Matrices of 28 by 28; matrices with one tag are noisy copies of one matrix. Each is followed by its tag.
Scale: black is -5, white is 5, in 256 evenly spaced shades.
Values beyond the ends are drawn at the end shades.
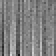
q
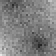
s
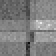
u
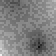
s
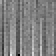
q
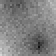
s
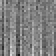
q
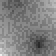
s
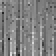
q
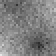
s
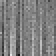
q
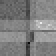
u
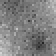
s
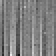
q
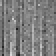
q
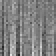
q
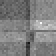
u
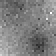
s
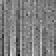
q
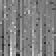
q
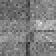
u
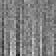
q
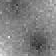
s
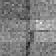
u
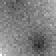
s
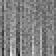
q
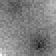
s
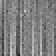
q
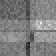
u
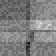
u
